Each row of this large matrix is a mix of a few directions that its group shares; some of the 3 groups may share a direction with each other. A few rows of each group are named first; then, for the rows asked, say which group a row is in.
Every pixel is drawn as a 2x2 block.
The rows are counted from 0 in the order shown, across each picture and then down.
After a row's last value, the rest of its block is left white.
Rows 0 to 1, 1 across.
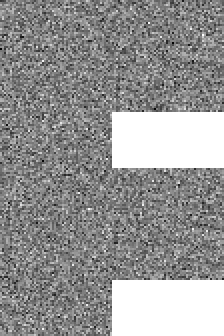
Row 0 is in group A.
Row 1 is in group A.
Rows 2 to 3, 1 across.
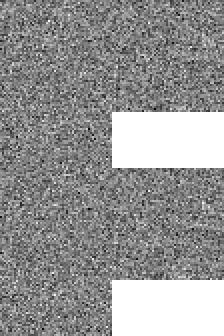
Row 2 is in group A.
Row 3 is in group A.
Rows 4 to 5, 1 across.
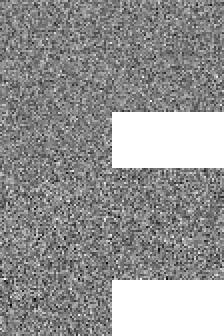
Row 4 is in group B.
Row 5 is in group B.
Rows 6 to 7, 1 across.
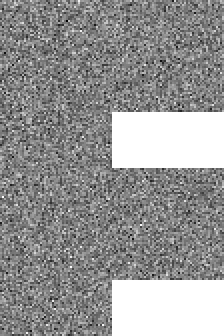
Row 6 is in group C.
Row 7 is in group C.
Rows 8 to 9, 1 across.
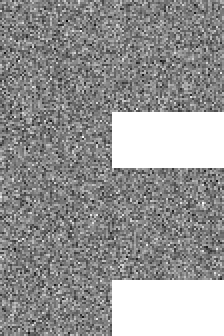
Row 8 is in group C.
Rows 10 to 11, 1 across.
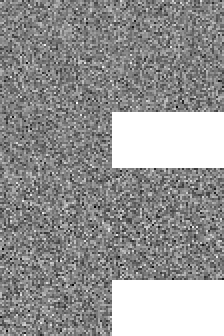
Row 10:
C
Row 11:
A
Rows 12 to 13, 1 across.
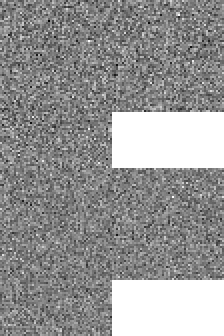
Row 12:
A
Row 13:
A
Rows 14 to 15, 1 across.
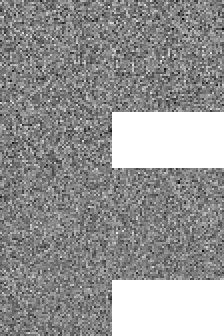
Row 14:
A
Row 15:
A
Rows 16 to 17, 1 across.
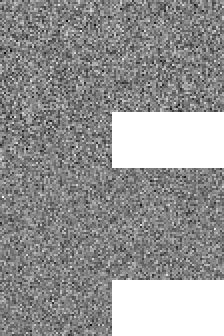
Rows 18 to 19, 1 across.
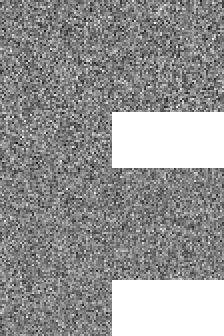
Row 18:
C
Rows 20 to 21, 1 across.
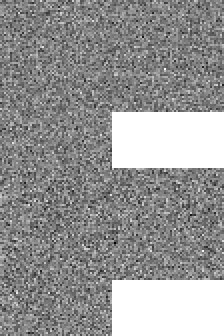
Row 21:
A
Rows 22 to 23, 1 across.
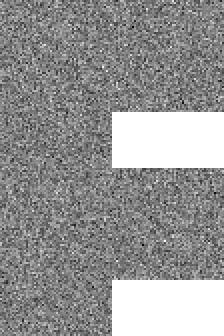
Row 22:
C
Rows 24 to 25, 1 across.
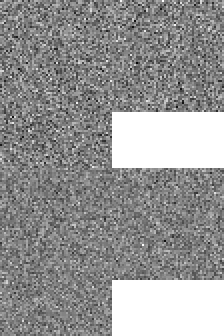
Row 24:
C
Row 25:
B
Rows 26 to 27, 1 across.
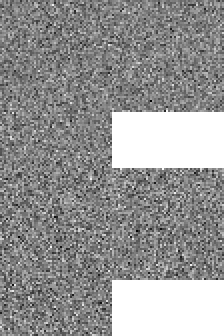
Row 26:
B
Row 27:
C
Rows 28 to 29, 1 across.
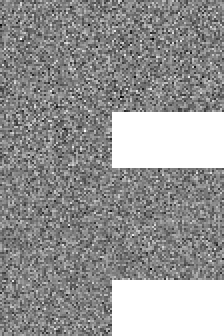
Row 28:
A
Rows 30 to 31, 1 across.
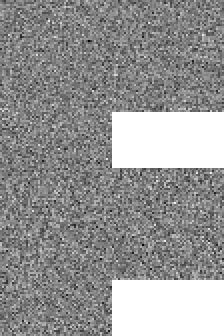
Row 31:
B
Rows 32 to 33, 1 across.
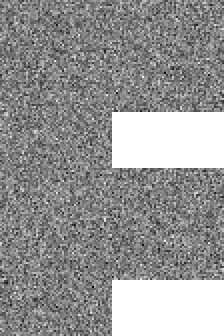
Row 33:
B
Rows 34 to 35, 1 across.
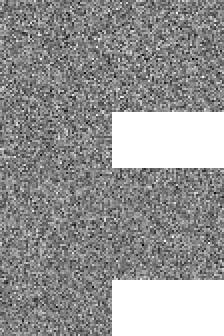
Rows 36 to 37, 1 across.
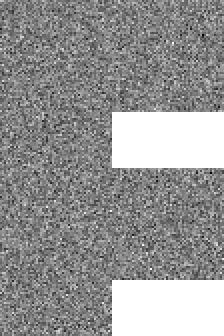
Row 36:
A
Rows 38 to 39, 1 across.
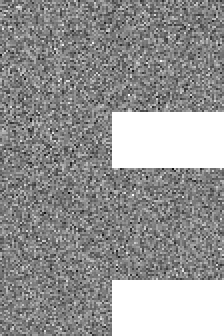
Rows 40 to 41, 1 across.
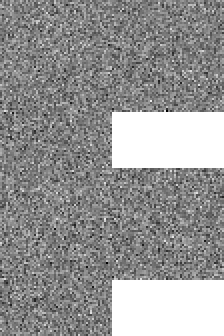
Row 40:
B
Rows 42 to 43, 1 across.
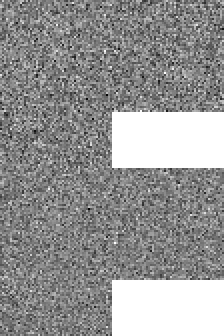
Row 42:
B
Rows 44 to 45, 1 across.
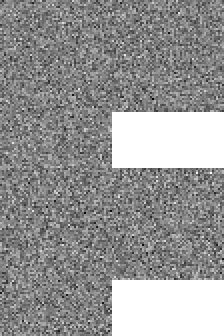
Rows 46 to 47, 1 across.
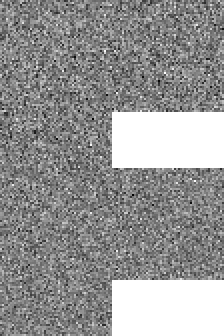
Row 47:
C
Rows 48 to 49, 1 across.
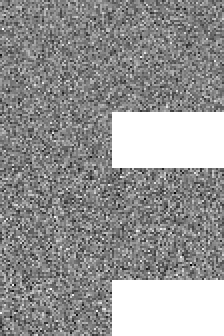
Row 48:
C
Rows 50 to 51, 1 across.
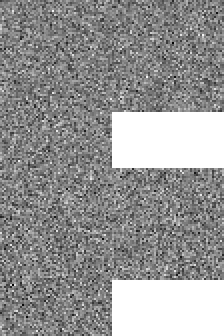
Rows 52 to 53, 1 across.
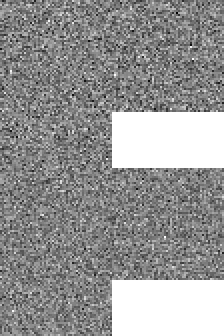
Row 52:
A
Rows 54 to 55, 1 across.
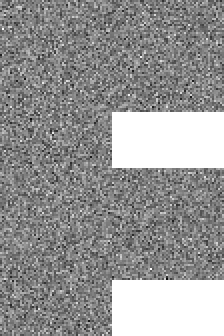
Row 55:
B
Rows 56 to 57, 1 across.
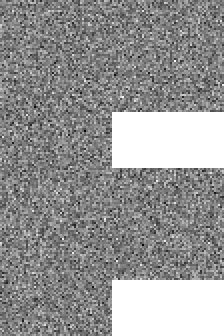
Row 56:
A
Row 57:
B
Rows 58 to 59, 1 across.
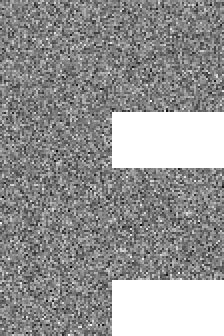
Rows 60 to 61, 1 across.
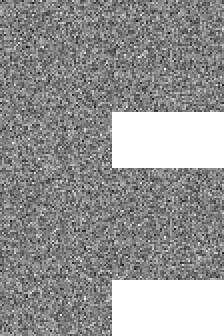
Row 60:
A
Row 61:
A
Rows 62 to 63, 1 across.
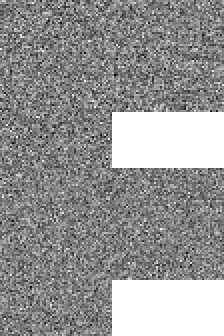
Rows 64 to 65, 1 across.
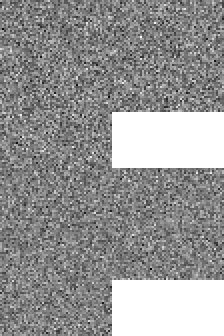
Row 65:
B
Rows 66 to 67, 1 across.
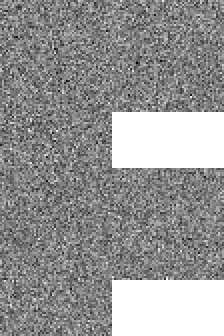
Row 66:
C
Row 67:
B
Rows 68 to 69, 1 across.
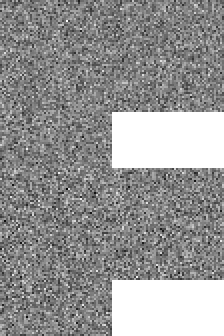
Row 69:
C
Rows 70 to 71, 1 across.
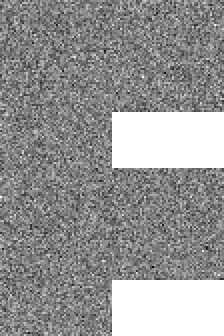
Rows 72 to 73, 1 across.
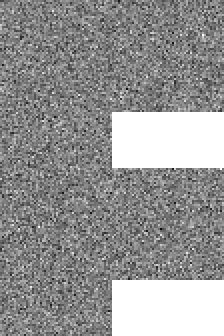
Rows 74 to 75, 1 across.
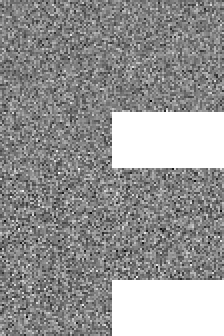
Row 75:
C
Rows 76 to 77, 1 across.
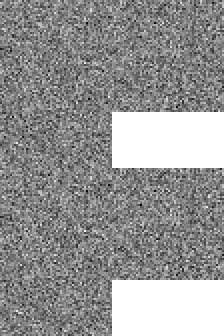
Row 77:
C
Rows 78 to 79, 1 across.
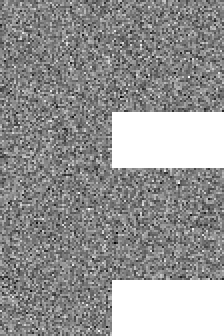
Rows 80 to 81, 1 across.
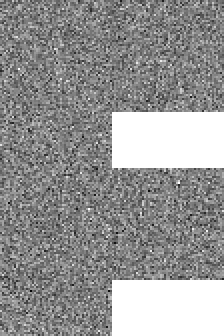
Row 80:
C
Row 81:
A
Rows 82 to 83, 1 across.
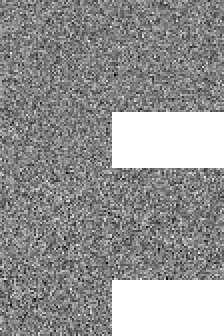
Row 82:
A
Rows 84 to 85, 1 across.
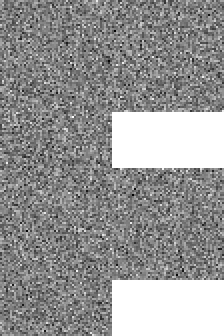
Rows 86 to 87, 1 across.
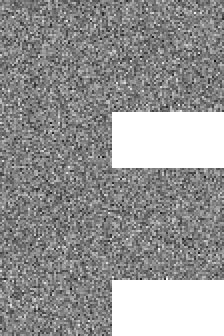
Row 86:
C
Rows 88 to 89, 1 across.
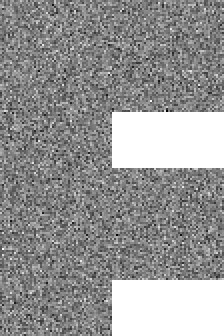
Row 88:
B
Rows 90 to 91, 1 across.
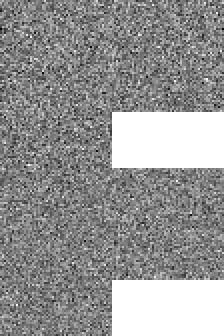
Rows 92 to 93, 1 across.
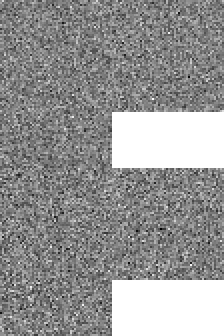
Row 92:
A
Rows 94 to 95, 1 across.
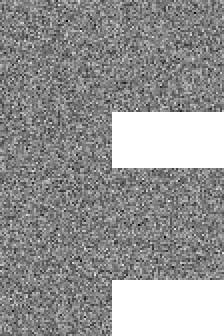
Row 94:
C
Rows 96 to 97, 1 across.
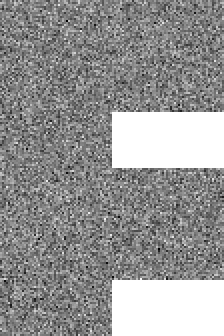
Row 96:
C
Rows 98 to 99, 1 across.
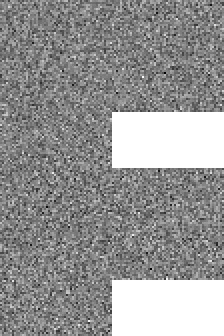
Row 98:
B
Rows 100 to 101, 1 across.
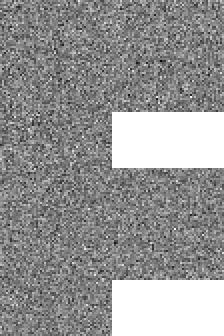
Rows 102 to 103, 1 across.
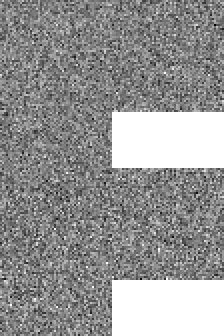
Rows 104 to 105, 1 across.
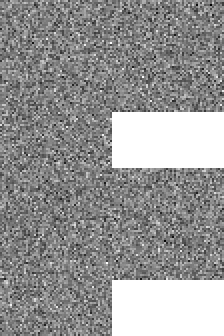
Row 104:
B
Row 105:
B
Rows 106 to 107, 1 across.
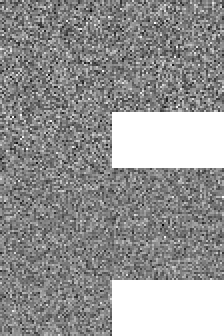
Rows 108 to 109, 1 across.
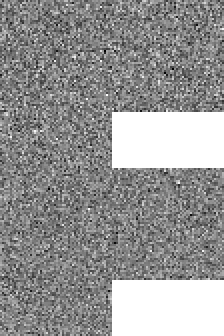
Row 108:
B
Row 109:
A
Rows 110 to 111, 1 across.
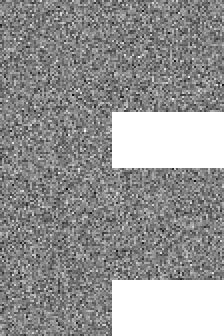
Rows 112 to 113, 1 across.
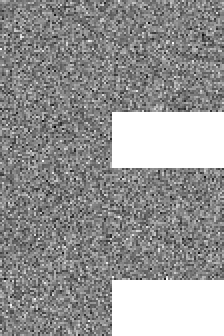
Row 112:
A
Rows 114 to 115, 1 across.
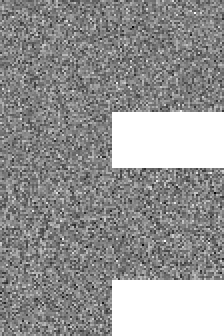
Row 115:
B
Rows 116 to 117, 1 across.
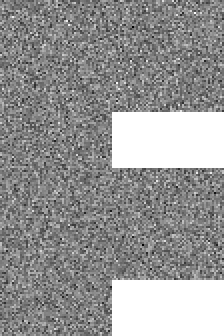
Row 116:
C
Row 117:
B
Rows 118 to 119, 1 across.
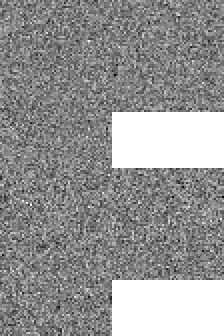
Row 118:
A
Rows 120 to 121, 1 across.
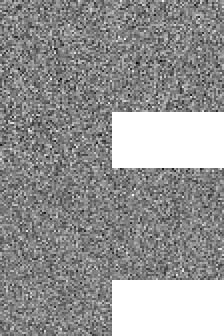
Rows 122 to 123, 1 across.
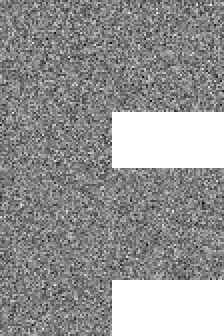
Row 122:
B
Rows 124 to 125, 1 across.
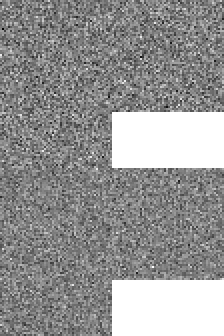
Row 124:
C
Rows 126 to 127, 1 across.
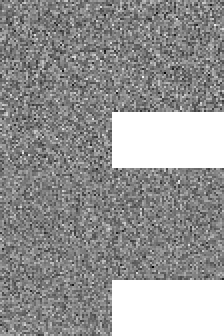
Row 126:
B
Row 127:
A
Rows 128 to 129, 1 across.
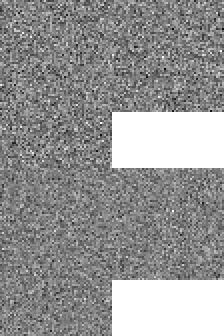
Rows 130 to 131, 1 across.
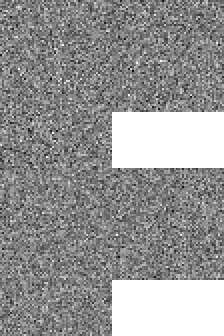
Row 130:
C
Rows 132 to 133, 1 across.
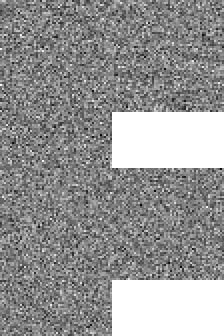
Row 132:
A
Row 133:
C
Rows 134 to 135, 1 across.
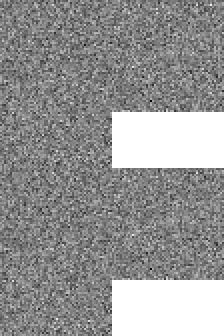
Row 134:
B
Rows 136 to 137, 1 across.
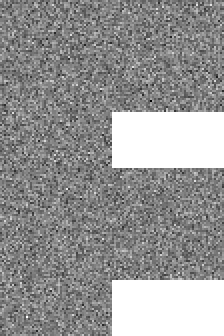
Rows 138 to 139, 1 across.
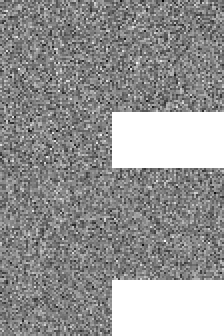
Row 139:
B
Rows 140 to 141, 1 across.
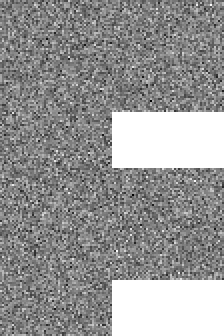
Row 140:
B
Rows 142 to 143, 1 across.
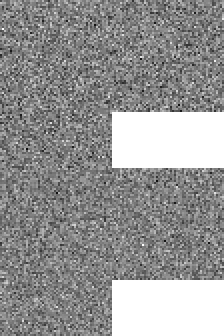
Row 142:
C
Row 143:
B
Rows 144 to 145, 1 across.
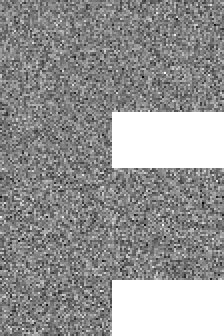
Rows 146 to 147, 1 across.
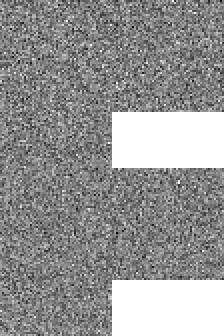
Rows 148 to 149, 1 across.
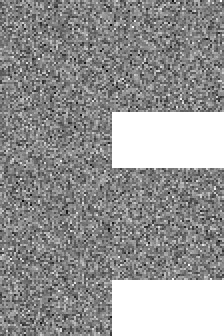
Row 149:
A
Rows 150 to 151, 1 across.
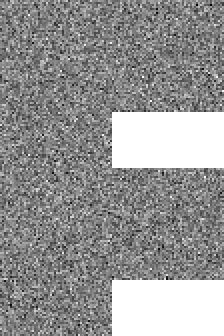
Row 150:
B
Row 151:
B
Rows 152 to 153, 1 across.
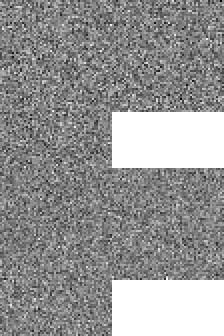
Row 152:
C
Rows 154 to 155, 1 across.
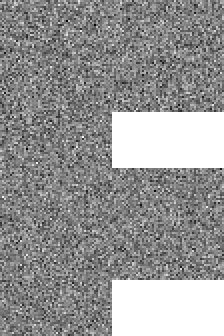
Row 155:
C
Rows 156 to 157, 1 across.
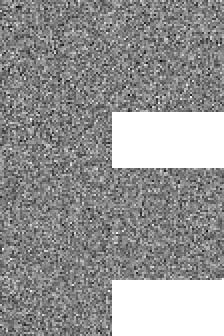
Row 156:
C
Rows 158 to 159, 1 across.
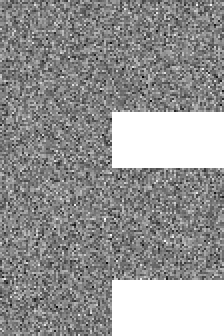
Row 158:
B
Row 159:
B
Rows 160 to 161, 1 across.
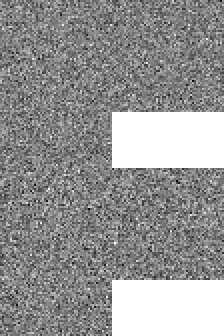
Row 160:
C
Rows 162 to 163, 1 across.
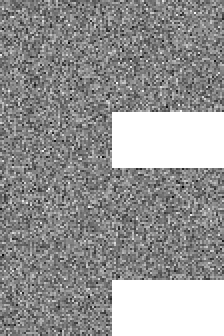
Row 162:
C
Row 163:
A
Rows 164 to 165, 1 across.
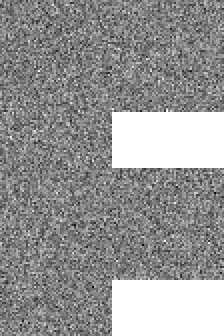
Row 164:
B
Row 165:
B
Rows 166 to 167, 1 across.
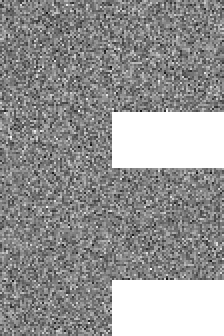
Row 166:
B
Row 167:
B
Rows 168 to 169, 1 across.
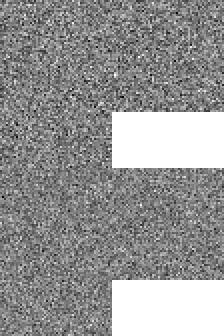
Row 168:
A
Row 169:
C
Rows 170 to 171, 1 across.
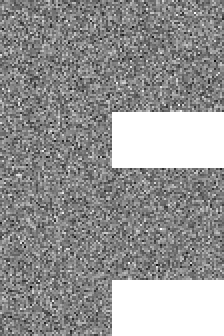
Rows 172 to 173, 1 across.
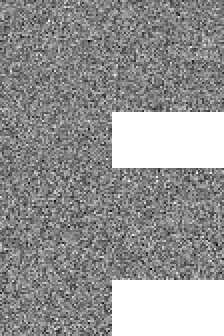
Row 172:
A
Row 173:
B
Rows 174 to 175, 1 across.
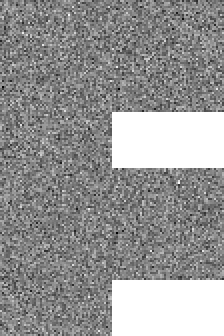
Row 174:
A
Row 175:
A
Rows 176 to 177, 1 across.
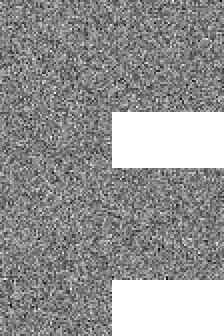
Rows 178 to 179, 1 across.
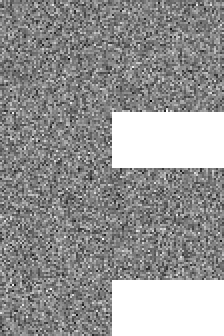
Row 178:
B
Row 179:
C
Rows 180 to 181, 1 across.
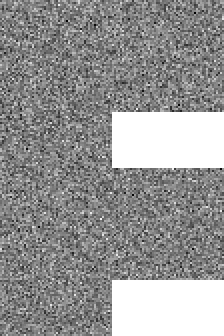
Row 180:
C
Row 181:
C
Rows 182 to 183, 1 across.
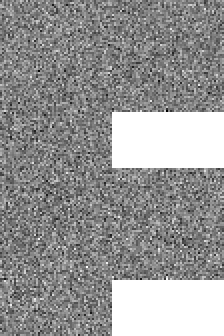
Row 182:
B
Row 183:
B
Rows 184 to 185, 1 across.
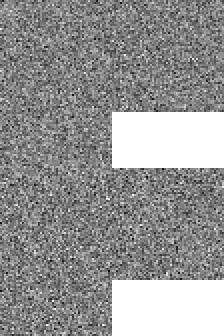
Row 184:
A
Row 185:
C
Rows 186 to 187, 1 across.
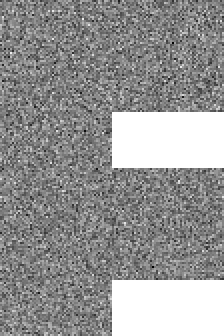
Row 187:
A
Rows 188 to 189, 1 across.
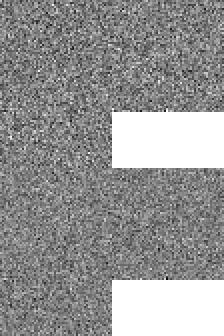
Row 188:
B
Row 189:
B
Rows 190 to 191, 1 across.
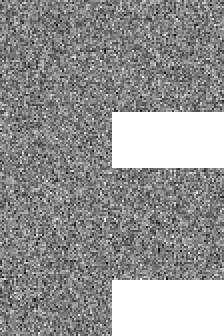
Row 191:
B
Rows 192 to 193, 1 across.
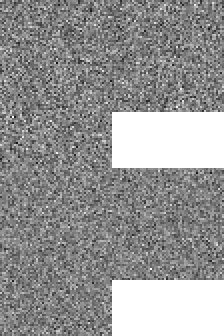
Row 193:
B
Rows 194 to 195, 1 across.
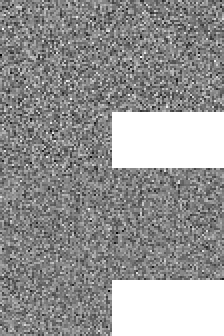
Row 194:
C
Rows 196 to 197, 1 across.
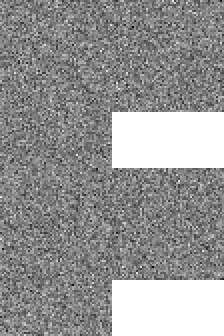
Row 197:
A
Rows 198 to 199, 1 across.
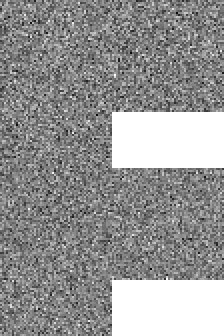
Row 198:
A
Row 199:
B
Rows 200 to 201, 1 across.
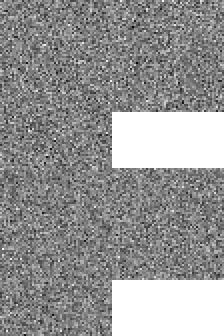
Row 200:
C
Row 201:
A
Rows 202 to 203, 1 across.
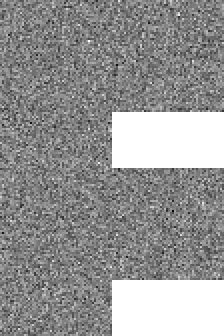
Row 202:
A
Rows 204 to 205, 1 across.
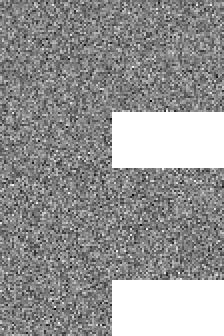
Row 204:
B
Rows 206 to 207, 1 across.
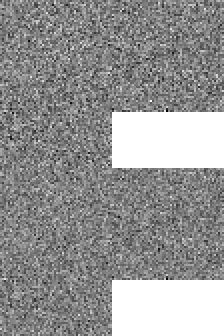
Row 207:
B
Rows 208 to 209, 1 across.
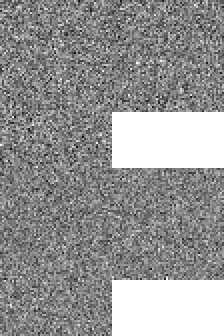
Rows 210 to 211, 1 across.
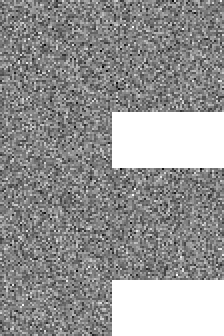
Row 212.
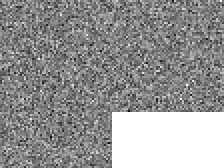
